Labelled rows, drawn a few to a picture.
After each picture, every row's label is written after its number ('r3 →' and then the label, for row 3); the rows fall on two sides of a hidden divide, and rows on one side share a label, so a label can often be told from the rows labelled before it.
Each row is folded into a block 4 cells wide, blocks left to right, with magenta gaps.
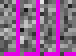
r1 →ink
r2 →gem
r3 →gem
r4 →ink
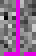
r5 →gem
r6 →ink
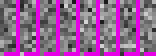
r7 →ink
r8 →ink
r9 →ink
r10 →gem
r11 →ink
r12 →ink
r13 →ink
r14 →ink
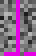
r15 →ink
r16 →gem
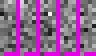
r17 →gem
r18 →ink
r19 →gem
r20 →ink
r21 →gem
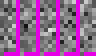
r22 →ink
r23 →ink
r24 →ink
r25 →ink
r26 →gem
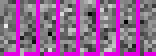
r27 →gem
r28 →gem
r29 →gem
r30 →ink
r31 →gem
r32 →gem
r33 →ink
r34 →ink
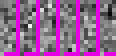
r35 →gem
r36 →ink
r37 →gem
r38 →ink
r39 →ink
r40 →gem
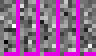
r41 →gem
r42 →ink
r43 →ink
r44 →gem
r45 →ink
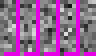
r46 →ink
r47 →ink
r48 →gem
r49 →ink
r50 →ink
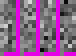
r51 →gem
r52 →ink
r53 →ink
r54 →ink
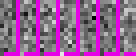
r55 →gem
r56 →gem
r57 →gem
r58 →gem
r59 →gem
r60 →ink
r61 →ink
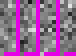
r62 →gem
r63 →ink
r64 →ink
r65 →gem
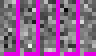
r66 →ink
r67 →ink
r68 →gem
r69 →gem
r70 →gem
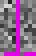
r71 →gem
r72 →gem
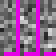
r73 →gem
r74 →gem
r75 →ink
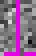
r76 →ink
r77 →gem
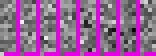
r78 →gem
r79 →gem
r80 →gem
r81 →gem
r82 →ink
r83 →gem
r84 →gem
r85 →gem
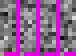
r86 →gem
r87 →ink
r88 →ink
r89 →ink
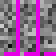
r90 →gem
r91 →ink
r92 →ink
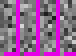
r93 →ink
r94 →gem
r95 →gem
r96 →gem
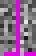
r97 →gem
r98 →ink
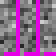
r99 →ink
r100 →ink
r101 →gem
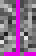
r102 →gem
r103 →gem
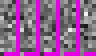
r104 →gem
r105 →ink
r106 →gem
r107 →ink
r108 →ink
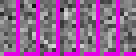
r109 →gem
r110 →gem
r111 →ink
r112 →ink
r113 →ink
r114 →ink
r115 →ink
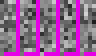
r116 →ink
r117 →gem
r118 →ink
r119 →ink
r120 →ink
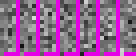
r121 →gem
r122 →ink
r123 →ink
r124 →ink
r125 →ink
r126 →ink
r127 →gem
